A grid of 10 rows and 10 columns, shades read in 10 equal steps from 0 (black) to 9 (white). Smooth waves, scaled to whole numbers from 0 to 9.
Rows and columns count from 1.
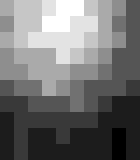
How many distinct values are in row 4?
5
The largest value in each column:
6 7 8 9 9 9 8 6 5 3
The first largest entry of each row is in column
5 4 3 5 3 4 6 2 2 2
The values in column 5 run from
1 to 9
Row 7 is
2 2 3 3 3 4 3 2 1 1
